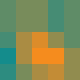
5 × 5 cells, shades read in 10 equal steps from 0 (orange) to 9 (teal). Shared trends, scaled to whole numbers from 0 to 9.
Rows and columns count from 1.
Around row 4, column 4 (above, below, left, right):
4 2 0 4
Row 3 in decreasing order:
7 6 4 3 1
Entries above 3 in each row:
5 5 3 2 3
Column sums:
36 21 14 20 26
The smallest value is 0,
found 2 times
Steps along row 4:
down down same up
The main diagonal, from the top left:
6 5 1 0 4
